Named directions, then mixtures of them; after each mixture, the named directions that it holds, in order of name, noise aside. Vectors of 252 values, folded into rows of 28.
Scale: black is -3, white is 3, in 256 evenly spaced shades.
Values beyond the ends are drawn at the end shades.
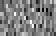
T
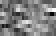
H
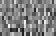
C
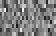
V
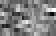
H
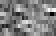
H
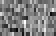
C, H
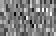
T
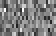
V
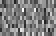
C, V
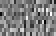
C, T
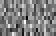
C, V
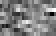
H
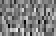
C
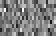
V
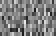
C
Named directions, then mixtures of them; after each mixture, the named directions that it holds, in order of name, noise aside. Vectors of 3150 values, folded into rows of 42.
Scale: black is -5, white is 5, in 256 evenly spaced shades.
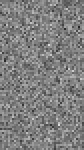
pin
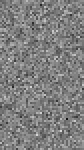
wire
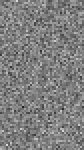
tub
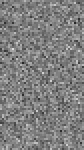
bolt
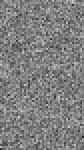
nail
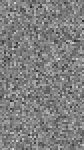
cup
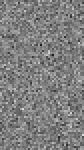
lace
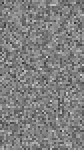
bolt, pin, tub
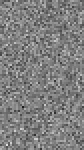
tub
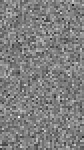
nail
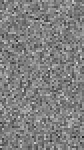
bolt, lace, nail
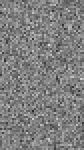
pin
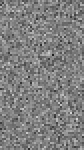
lace, pin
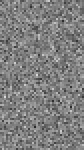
cup, pin, wire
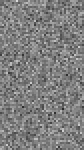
tub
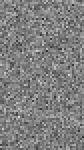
nail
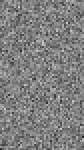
nail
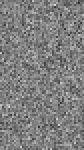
bolt, pin
